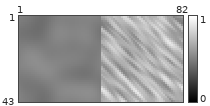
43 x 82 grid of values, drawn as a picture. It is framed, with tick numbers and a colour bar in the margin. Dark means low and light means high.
It is made of 1 by 2 panels. Panel 1,1: middling, smooth, faint in contrast. Panel 1,2: high, slanting down to the right.
